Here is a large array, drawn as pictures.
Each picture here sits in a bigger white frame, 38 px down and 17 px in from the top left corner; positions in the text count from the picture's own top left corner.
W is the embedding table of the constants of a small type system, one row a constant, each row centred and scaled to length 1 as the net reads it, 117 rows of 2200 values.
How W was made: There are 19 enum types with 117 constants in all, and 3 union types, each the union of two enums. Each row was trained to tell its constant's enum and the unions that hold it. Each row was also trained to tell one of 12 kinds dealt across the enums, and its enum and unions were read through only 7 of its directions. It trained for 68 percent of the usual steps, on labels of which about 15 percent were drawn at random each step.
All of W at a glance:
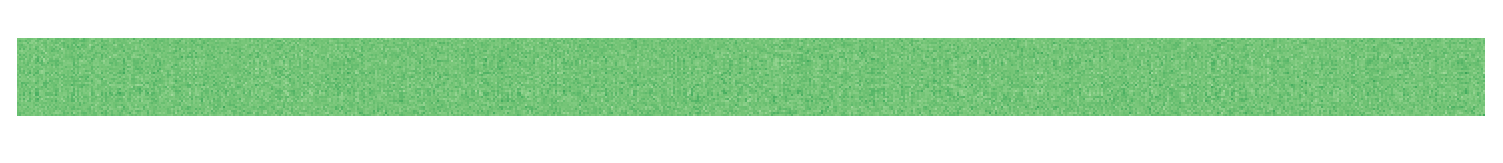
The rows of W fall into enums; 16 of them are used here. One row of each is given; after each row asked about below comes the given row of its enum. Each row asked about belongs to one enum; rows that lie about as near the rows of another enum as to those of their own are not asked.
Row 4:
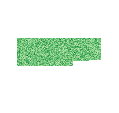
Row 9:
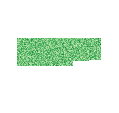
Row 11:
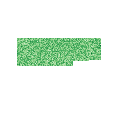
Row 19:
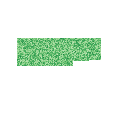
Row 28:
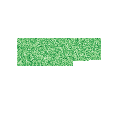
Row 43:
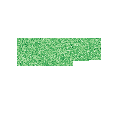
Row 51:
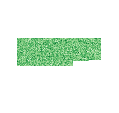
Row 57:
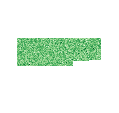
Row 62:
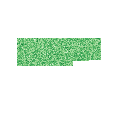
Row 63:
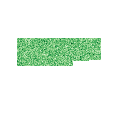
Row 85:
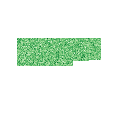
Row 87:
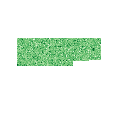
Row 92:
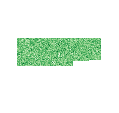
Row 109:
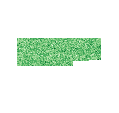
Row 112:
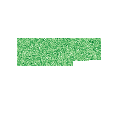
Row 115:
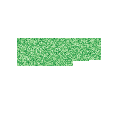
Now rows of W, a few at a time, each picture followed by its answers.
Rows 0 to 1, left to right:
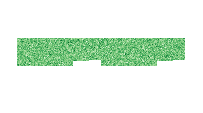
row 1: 85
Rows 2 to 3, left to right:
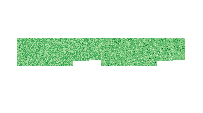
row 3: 28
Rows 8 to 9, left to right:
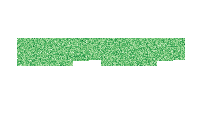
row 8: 62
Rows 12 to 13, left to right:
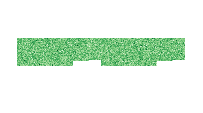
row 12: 11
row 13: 62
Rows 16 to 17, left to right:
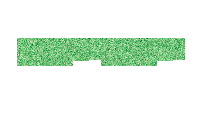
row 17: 57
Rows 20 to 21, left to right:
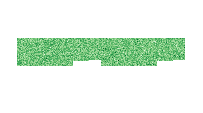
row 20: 51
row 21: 9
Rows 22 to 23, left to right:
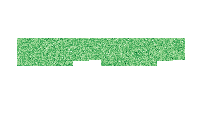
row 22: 87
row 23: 112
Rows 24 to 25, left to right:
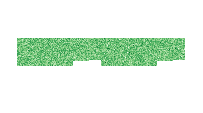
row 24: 11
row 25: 11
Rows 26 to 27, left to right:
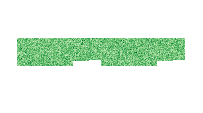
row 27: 112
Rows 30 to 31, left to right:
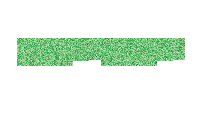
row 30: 62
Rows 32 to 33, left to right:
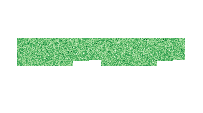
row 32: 4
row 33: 43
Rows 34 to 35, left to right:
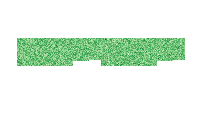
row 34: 115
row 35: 62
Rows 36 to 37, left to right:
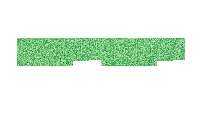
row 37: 109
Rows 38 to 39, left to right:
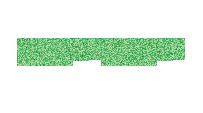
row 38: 4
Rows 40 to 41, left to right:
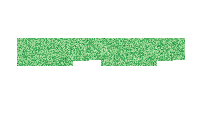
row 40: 109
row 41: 19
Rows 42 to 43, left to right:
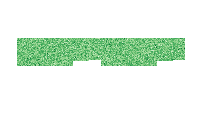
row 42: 11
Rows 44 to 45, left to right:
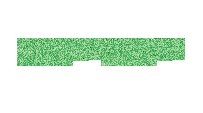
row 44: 112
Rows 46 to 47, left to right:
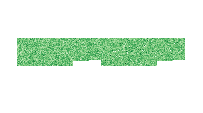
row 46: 43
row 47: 51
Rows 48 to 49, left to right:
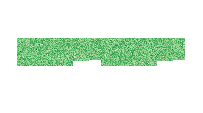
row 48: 57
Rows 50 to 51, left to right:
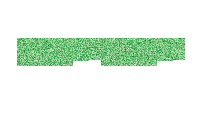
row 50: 85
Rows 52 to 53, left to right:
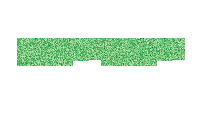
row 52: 85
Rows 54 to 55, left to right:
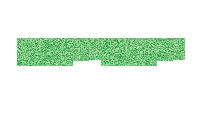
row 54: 51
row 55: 9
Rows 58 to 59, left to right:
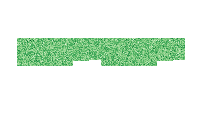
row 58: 9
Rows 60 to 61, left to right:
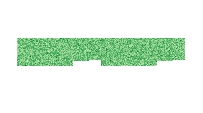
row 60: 19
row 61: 51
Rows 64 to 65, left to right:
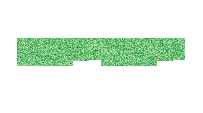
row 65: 19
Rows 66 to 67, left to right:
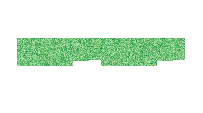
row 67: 92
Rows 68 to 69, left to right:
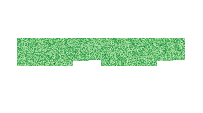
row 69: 28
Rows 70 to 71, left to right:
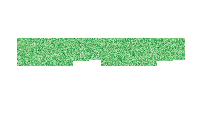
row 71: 28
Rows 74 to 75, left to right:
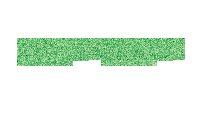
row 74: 62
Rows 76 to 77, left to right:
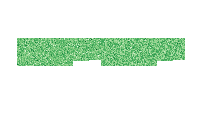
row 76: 92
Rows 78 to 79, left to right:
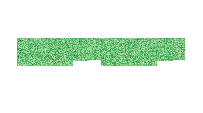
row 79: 51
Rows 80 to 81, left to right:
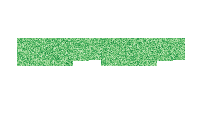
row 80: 11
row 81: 4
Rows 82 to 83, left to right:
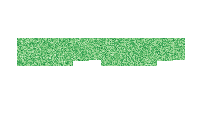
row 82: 85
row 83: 92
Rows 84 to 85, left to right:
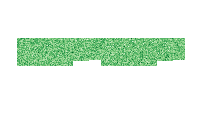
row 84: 92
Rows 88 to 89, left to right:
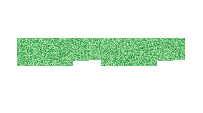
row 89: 9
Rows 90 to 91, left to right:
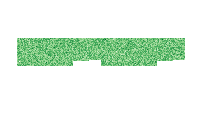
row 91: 85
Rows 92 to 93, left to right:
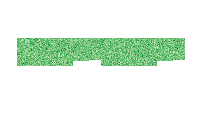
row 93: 92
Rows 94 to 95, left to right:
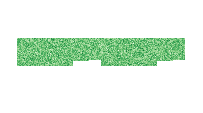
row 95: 19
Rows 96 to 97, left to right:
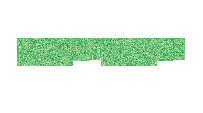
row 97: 43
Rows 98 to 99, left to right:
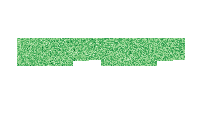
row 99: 92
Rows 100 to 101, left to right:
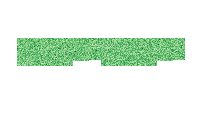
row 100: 9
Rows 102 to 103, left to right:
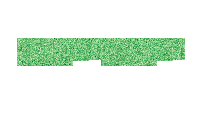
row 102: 109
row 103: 62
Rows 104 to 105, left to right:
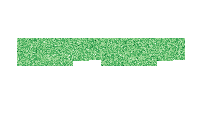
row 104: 28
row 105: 28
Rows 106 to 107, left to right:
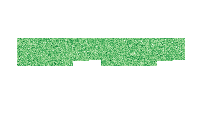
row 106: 28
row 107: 51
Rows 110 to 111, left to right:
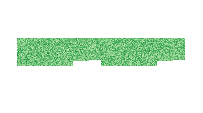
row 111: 11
